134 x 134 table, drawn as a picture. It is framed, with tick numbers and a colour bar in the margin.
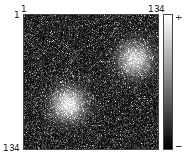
Seam: none. Bumps: two. Histogram: skewed, a long tail of high values. Mirror symmetry: none. Odd rows or columns: none.
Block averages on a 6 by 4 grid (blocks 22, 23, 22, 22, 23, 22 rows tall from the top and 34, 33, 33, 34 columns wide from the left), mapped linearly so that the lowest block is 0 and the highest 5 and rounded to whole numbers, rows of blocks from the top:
0000 | 0015 | 0114 | 1500 | 1500 | 0000
